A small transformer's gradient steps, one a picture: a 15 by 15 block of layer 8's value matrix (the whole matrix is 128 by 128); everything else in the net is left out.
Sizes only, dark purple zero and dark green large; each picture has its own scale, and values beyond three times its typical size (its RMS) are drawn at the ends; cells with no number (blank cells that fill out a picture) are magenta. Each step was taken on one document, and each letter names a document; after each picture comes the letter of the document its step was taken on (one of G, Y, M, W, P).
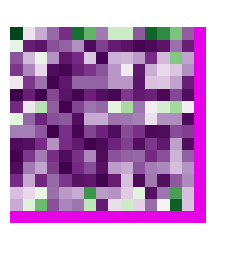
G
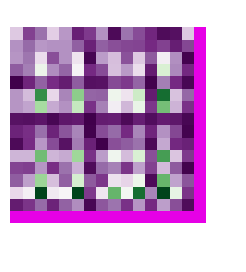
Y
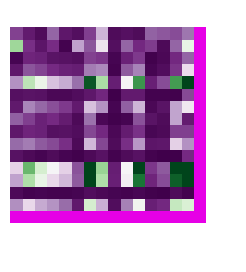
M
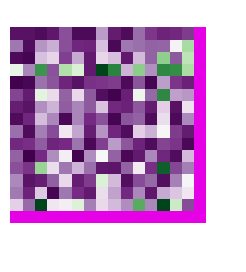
Y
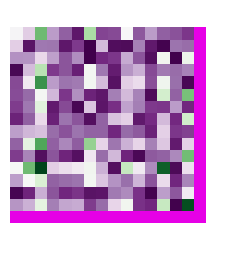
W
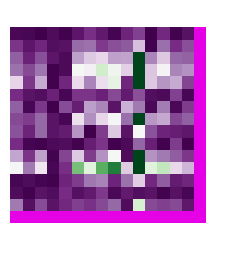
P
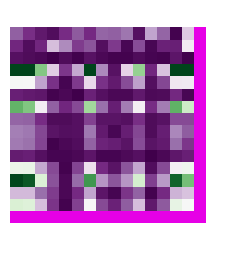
M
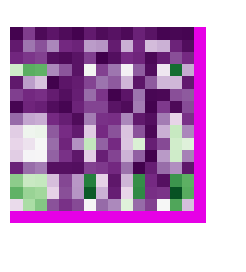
G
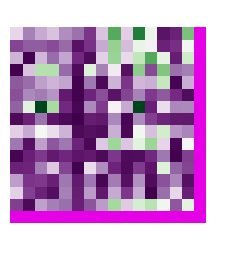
M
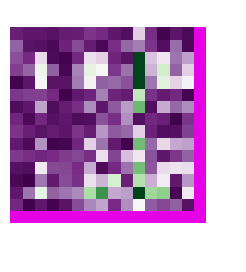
P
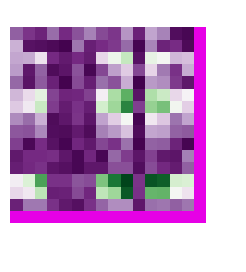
G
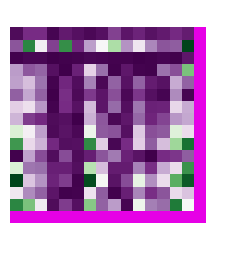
M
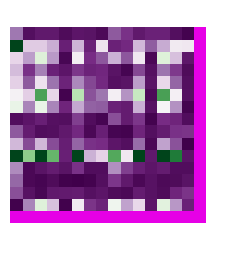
Y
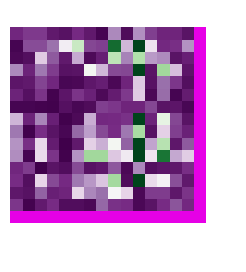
P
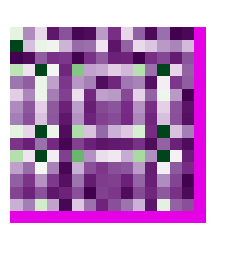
Y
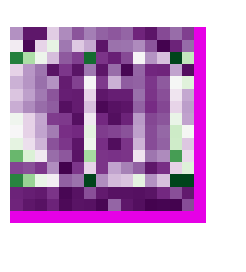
M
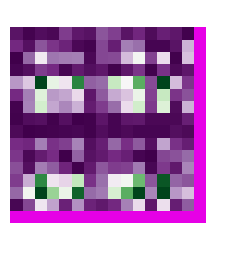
Y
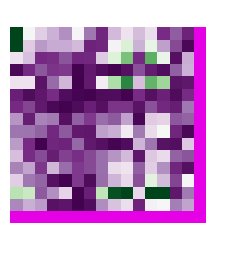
G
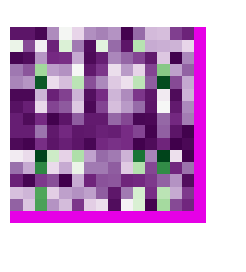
Y
